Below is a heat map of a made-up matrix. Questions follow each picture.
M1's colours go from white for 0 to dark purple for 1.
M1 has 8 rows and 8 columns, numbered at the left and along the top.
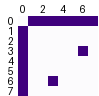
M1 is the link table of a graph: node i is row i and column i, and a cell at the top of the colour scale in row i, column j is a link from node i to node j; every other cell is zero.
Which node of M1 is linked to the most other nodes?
node 0
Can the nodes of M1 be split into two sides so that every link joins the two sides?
no
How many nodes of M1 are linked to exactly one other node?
5
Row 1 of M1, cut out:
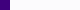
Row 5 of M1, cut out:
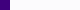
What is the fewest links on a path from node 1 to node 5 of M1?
2
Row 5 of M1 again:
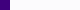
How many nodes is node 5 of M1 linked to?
1
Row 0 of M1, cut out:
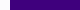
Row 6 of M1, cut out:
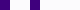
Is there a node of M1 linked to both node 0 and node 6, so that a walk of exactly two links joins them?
yes
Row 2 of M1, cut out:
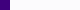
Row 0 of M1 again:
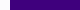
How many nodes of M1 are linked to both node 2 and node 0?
0
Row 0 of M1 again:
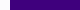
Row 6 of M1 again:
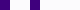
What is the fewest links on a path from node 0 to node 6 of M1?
1
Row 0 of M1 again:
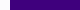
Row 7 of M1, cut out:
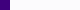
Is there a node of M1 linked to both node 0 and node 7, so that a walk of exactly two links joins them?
no
